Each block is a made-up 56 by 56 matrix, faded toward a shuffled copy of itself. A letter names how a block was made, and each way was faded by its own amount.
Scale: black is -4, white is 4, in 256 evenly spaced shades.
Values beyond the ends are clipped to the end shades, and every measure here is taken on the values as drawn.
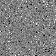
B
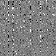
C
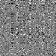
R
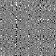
C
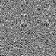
R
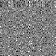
R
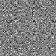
R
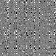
C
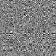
R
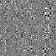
C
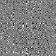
C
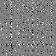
C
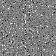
B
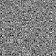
R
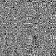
R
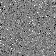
B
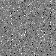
B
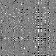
C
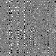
C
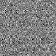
R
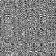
R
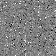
B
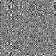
R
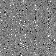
B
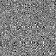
R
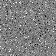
B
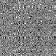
R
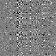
C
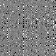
C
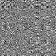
R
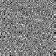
R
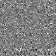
R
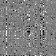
C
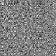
R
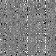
C
